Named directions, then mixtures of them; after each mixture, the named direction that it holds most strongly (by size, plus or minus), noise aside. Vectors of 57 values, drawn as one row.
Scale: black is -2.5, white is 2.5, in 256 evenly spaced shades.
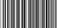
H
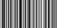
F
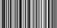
F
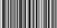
F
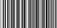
H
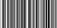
H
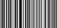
F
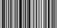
F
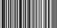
F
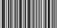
F
